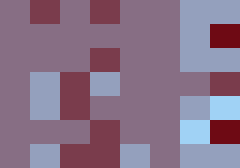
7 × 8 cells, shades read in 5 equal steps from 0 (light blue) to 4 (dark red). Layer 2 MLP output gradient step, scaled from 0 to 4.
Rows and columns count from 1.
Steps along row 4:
down up down up same same up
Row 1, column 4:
3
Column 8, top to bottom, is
1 4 1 3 0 4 1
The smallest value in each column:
2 1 2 1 1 2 0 0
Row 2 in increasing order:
1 2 2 2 2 2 2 4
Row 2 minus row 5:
0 1 -1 0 0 0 0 4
